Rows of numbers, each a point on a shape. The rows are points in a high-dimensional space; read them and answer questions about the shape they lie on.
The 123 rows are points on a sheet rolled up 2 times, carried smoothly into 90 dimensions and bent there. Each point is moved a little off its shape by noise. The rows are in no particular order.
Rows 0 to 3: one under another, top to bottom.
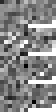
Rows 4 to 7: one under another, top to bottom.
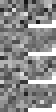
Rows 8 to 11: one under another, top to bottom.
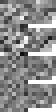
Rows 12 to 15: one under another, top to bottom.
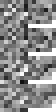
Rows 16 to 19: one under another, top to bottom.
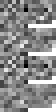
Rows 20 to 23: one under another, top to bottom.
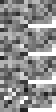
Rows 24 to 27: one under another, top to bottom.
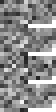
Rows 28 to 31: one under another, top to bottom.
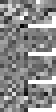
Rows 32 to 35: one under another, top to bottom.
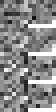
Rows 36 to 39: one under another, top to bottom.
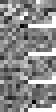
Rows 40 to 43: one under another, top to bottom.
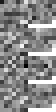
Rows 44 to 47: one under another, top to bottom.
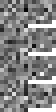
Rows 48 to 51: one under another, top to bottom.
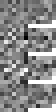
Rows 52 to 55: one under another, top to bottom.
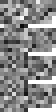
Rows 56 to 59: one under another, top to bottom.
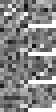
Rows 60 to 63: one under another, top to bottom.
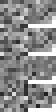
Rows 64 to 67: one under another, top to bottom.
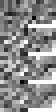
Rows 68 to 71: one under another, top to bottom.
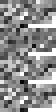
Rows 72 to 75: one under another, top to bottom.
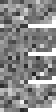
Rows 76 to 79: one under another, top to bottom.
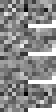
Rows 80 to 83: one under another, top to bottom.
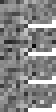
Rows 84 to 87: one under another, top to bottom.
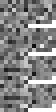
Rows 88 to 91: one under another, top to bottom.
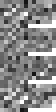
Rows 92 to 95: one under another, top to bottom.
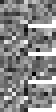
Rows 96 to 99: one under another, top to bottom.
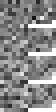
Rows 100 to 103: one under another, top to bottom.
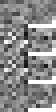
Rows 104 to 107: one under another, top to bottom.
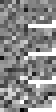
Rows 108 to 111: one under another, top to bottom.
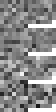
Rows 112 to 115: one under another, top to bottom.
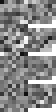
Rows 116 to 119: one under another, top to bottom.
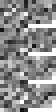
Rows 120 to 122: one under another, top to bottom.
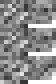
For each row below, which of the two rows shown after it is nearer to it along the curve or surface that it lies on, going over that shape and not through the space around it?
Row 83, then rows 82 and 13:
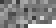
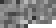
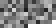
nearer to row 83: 82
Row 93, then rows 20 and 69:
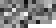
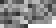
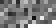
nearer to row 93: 69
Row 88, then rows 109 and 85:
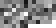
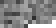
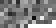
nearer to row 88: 85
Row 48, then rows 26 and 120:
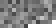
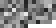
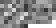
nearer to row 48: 120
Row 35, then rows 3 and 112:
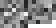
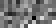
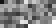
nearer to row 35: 3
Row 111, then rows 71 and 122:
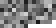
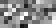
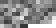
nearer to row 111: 71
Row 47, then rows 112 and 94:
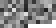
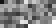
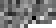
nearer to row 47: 94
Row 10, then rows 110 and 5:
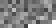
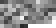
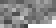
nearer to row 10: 110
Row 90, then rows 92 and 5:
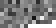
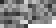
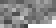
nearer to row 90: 92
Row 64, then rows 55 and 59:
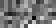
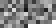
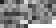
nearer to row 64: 59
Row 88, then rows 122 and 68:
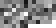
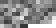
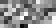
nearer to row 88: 68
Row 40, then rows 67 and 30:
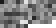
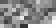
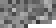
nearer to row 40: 67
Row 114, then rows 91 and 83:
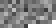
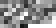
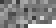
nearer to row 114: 83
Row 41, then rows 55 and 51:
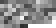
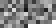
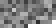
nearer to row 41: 51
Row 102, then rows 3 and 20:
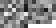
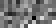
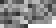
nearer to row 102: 3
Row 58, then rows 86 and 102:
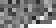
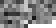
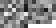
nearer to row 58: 102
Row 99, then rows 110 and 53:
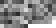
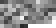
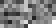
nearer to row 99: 53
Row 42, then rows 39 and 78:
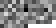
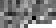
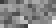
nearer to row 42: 39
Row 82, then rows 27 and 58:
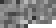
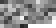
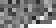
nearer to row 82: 27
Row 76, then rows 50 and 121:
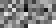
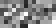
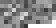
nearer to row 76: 50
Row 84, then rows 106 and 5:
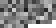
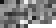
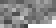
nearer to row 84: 106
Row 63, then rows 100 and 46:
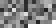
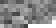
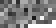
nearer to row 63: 46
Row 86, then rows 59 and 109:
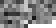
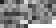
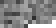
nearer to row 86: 59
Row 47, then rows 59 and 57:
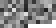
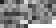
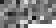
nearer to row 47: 57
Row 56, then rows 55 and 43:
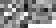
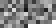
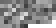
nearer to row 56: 55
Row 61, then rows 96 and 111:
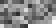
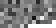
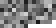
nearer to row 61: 96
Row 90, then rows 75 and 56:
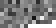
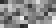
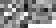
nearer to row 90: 56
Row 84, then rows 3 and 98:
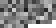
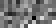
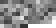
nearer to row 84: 3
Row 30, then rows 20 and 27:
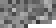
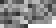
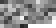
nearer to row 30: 27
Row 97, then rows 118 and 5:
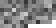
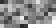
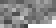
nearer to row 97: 118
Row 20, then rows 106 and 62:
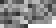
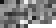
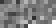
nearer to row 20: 106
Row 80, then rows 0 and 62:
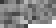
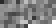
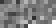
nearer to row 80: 0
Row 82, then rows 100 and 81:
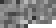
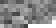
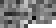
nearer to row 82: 100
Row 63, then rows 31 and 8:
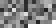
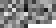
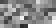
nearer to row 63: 31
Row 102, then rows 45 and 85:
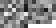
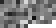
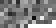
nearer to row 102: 85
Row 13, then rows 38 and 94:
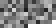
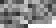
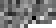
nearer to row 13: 94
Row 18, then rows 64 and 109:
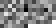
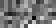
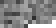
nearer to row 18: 64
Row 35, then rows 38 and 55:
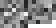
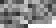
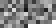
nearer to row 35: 55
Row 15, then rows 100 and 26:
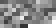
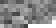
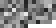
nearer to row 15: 100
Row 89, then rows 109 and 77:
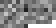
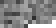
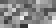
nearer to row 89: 77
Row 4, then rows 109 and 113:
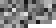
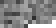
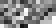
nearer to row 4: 113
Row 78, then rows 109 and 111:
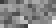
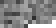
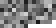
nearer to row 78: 109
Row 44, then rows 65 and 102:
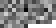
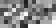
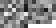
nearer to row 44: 102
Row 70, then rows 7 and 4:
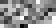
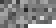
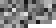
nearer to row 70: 4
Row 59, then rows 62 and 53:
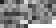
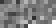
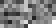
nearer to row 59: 53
